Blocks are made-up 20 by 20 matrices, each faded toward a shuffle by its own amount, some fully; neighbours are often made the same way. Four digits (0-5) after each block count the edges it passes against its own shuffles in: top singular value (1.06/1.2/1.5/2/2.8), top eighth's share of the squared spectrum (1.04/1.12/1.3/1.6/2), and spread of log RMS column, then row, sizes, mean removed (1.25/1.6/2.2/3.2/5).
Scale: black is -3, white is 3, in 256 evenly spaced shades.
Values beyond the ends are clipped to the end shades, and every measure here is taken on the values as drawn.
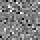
1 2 0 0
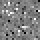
0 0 0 0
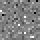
0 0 0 0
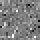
0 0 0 0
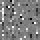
2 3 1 0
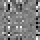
3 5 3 1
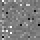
1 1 0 0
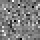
1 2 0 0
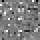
1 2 0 1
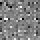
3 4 1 2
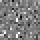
1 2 1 0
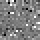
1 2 0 0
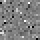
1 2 0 0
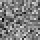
0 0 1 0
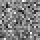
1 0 0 0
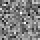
0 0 0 0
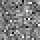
0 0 0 0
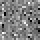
1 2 2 0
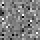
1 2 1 0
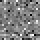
1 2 0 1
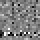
1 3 0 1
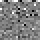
2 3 0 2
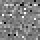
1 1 0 0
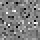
0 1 0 0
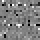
2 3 0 1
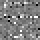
2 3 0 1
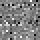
1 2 0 1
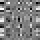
4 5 3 3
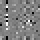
3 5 2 0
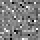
0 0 0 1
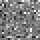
1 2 0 1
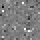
0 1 0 0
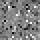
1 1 0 0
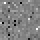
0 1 0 0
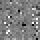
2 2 1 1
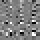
3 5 2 2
